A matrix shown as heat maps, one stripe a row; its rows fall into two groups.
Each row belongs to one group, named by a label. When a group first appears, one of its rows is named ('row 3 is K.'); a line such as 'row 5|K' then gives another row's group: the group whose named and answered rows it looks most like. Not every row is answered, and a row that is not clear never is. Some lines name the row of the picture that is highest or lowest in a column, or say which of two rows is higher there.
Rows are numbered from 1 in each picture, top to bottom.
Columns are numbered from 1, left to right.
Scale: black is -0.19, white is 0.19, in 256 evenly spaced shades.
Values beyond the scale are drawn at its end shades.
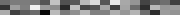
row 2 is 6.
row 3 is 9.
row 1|9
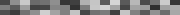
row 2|9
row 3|6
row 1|9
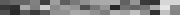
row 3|9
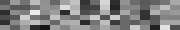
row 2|6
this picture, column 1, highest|6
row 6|9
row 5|6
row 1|6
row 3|6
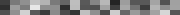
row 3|9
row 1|6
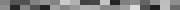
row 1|6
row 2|9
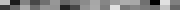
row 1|9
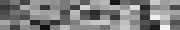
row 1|6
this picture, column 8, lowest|2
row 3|6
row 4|6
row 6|9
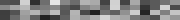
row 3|6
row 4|9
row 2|9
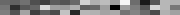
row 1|9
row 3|9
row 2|6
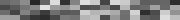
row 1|9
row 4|9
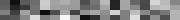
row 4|6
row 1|6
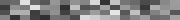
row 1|9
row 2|6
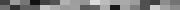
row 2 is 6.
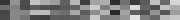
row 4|9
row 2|9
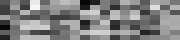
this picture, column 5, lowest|7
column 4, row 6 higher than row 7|Yes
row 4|9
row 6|6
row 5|6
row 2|6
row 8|6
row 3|9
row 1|6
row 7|9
